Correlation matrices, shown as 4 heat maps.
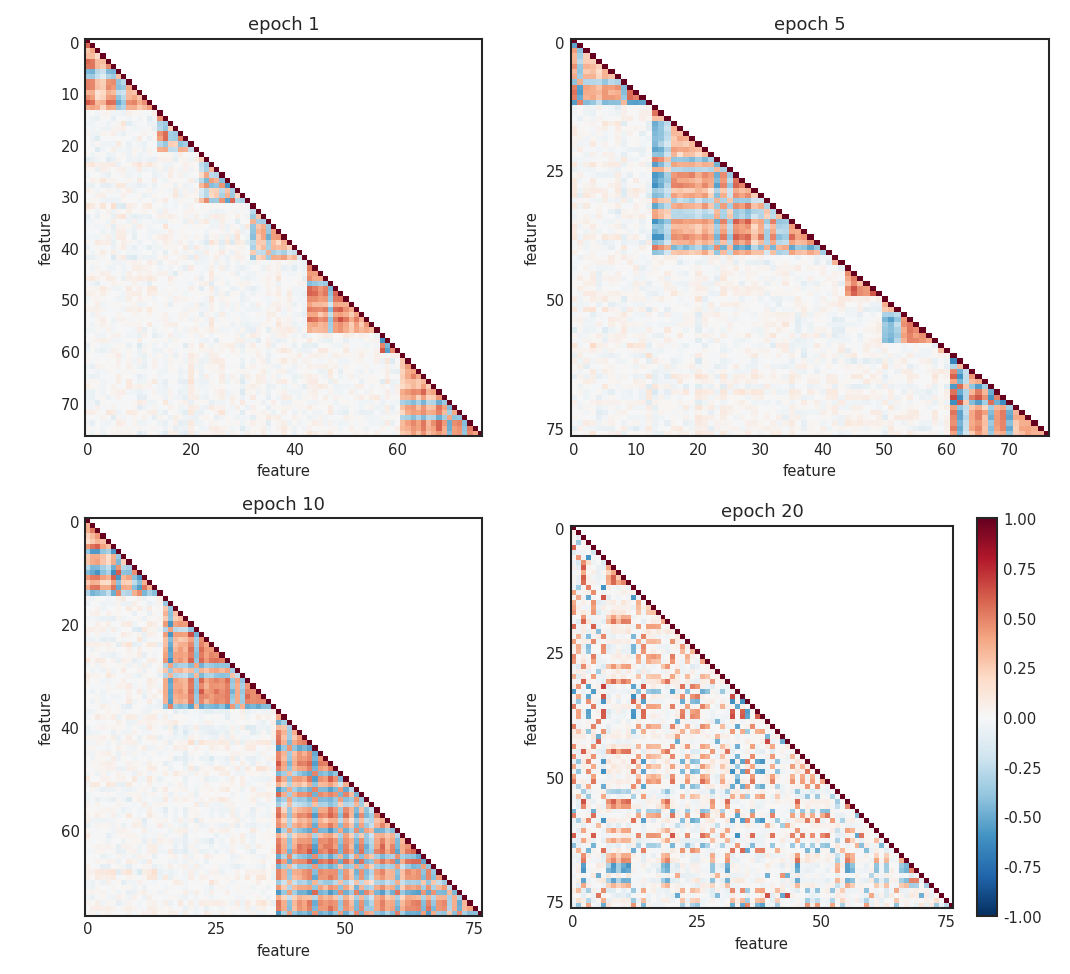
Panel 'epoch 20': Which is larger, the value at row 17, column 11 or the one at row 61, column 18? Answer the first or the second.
the second
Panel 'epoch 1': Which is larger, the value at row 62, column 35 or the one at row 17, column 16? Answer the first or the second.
the second
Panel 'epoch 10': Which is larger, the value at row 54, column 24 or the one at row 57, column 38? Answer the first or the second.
the second
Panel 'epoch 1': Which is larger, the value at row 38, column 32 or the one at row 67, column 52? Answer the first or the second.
the second
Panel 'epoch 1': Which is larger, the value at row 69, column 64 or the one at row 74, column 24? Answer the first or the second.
the first
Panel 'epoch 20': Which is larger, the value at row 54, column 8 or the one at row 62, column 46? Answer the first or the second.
the second
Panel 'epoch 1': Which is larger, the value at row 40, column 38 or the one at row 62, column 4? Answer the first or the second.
the first
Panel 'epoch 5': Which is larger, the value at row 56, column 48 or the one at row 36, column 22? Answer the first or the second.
the second
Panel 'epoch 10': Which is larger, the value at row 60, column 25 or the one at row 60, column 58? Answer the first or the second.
the first
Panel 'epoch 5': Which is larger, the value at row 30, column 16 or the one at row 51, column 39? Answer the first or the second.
the first
